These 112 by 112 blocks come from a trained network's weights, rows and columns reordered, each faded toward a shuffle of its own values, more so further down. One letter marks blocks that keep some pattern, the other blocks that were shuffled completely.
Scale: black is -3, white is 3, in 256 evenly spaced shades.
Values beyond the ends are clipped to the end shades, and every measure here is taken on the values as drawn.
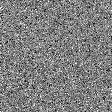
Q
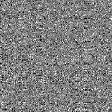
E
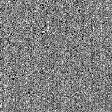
E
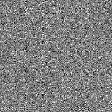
E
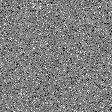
Q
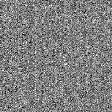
E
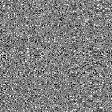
E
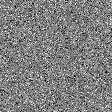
Q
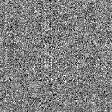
E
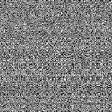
E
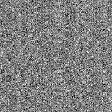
E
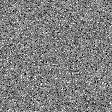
Q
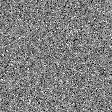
Q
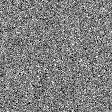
Q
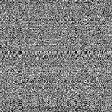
E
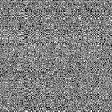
E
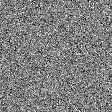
Q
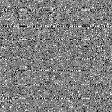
E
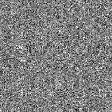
E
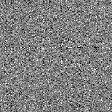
E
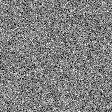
Q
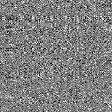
E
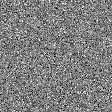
Q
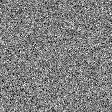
Q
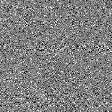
E
